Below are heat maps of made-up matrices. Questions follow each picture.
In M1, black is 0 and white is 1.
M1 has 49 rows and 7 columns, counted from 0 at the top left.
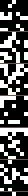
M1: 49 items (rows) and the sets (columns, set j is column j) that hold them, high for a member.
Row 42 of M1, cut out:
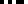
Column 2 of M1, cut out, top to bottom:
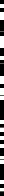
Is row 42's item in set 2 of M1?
no
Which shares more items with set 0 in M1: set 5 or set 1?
set 1
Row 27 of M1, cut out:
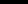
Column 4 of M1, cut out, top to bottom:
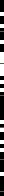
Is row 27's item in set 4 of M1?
no
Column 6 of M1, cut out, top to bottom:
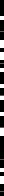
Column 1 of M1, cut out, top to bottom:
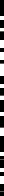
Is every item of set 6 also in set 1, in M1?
yes
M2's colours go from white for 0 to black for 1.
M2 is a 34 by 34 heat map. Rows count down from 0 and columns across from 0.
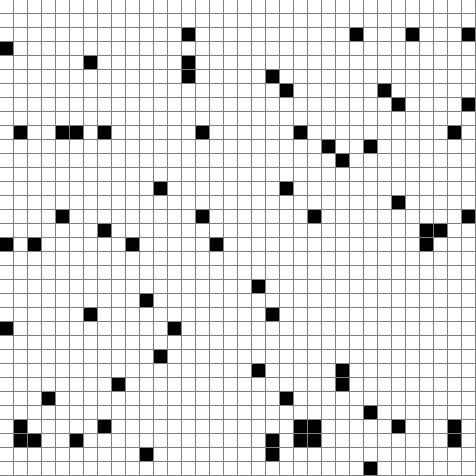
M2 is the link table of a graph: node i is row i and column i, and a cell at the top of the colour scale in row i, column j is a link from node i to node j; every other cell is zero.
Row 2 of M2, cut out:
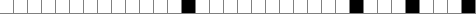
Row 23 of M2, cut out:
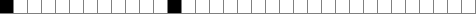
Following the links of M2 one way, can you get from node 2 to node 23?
no
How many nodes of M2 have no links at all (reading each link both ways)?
0
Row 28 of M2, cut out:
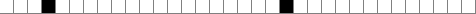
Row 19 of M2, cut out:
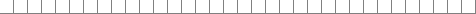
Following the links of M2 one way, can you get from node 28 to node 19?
no
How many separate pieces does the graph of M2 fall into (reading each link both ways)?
1
